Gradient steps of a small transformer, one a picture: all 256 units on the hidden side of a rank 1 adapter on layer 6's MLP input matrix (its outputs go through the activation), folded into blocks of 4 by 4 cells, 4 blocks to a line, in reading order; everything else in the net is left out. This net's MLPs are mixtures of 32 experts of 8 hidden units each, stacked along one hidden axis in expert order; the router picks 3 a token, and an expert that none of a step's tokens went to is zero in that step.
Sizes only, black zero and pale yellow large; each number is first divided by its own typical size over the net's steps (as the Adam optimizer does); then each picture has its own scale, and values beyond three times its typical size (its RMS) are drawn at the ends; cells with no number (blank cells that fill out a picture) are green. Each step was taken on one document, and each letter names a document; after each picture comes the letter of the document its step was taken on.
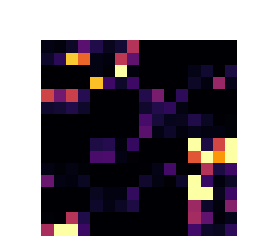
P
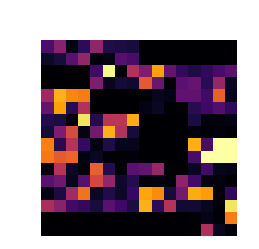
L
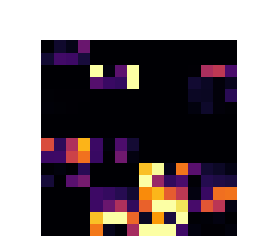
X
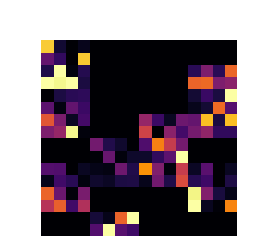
L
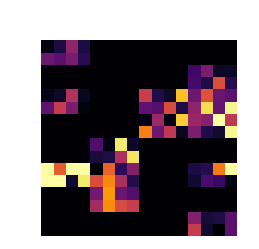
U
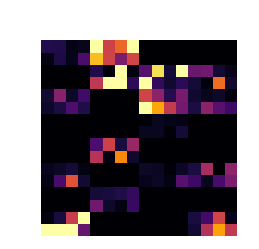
U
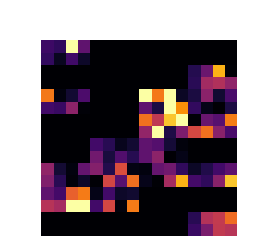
U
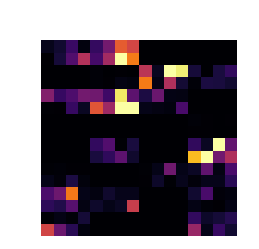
P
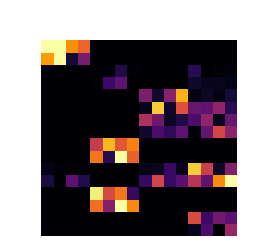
X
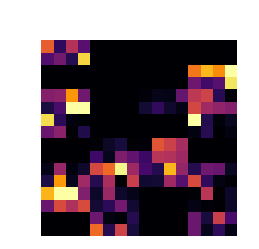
L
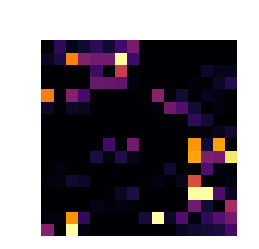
P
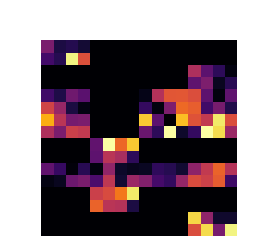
X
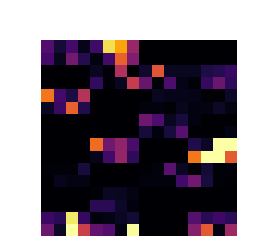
P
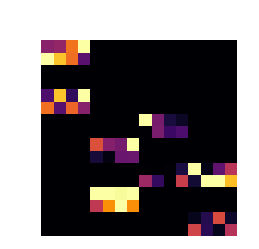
X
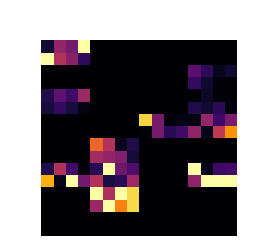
X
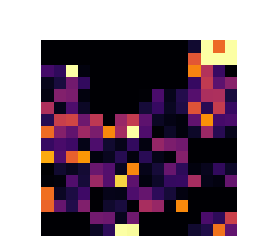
L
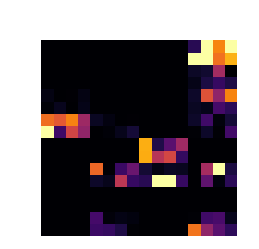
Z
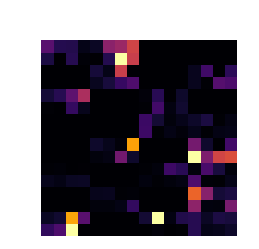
P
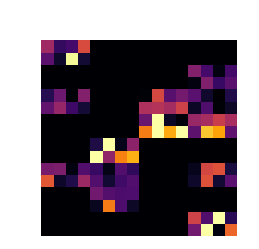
U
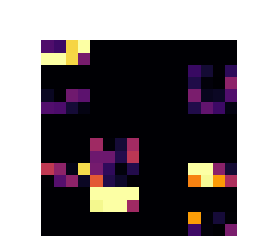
X
